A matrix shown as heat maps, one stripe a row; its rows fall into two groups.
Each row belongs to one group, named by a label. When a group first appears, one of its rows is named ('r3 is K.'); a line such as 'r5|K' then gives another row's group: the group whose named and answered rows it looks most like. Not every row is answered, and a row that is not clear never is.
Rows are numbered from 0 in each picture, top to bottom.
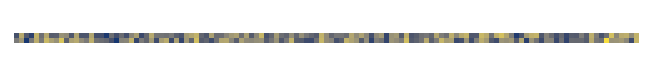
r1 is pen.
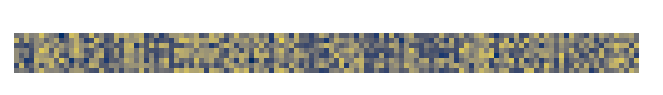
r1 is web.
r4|web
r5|pen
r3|web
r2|pen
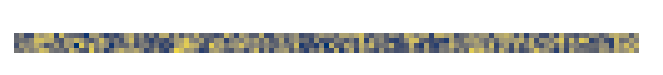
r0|pen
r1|web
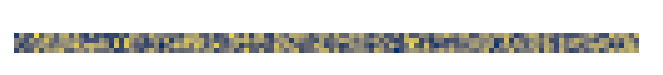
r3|pen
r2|web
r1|web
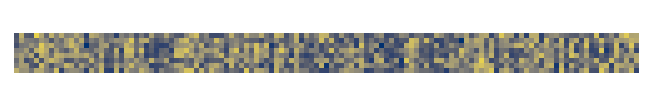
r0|pen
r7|web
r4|web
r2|web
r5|pen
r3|web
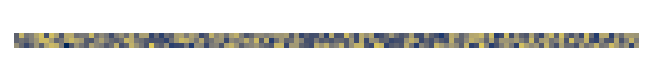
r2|pen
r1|web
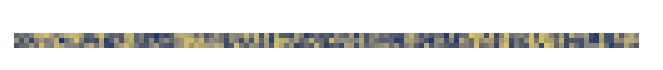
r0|web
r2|web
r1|web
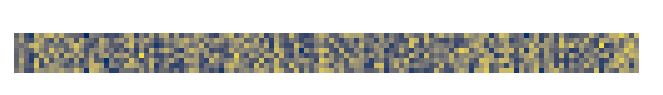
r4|web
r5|pen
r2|web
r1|web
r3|pen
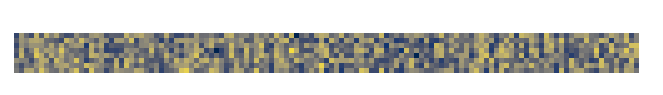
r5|web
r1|web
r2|pen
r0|pen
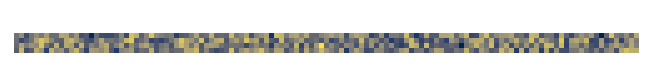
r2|web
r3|pen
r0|pen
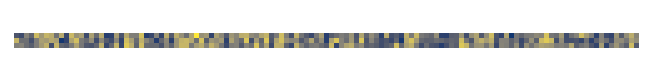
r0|web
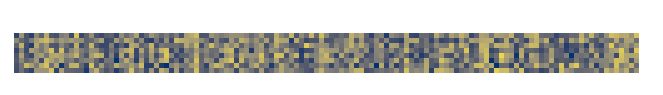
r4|pen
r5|pen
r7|pen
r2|pen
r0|pen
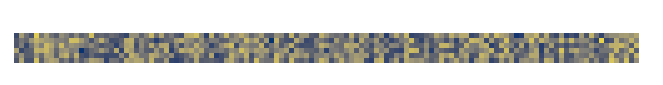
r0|pen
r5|pen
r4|pen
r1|web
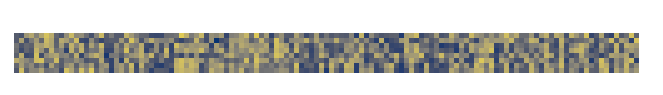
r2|web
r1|pen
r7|web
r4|pen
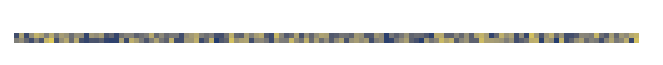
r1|pen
